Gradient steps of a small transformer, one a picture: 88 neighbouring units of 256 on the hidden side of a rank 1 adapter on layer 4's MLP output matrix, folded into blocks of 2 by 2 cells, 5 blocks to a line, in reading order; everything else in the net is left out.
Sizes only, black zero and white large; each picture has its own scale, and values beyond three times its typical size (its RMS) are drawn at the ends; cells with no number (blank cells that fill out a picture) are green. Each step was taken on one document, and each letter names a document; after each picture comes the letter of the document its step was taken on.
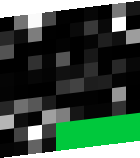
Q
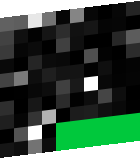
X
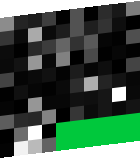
X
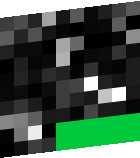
X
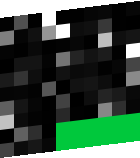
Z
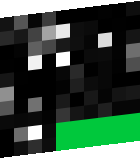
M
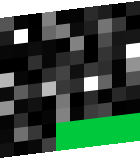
Z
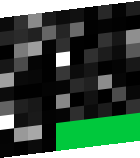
M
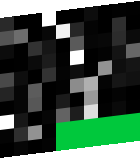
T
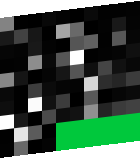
T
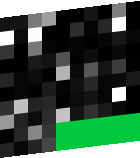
Q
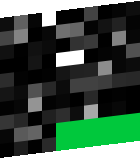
T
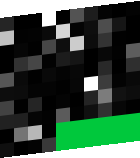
Z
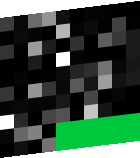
T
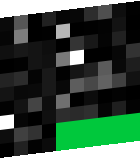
T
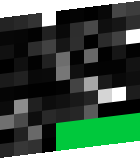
X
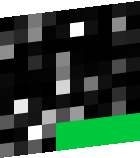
Q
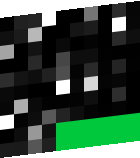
Q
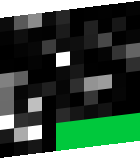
M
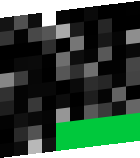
Z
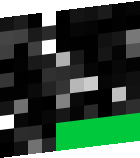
M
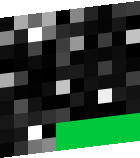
X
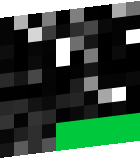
X
